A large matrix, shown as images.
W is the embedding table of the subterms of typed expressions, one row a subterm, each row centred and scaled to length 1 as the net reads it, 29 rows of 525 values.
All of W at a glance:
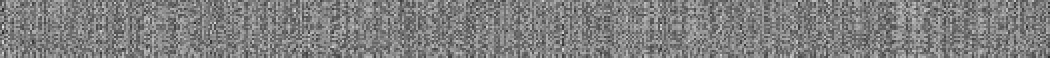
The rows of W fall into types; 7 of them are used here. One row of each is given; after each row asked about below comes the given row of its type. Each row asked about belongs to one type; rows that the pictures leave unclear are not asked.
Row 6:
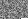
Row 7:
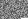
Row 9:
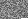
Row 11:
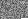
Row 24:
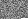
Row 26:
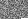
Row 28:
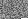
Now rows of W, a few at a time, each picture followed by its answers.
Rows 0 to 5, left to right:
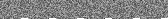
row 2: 9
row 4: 28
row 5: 11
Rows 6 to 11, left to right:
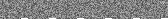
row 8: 28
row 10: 6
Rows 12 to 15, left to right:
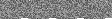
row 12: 9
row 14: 9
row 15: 6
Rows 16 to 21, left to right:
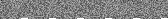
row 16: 6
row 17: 11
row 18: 6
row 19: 11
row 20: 24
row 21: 7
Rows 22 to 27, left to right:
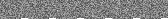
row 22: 11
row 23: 26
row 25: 9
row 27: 28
